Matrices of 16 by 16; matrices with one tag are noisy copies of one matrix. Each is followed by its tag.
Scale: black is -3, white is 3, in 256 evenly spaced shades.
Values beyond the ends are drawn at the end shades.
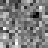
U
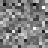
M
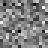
M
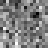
U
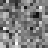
U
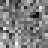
U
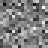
M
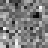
U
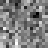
U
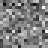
M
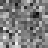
U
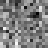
U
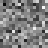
M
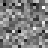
M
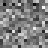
M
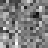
U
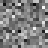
M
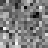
U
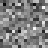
M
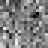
U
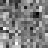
U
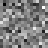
M
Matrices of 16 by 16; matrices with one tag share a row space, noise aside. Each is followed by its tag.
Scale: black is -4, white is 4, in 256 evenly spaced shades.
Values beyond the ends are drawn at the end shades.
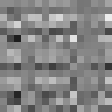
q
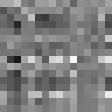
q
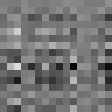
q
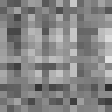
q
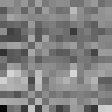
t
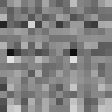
t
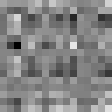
q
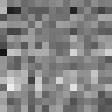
t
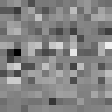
q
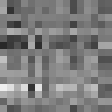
t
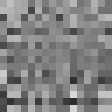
t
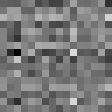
q
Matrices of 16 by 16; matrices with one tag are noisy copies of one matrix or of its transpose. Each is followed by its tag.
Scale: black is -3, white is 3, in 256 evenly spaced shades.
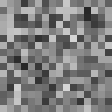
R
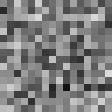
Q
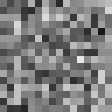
Q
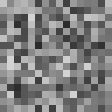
R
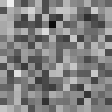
R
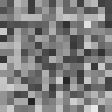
Q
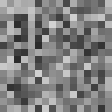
R
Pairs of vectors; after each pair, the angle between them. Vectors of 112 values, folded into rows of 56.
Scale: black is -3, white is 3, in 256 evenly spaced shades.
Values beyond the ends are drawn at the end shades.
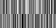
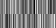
orthogonal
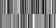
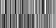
orthogonal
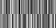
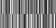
nearly parallel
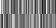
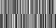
partly aligned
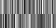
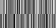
partly aligned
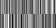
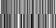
orthogonal
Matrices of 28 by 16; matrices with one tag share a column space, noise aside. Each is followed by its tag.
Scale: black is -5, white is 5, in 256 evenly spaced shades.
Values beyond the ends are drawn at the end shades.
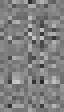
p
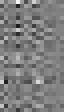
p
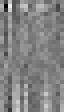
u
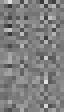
p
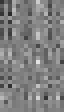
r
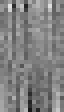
u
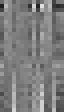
u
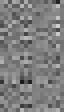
p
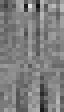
u
